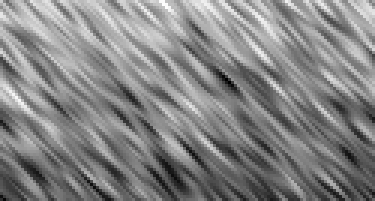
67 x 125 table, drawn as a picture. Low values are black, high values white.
There is an overall slope up to the top. The grain runs diagonally down to the right. Overall the values sit about 50% of the way up the scale. No single row or column stands out from its neighbours.
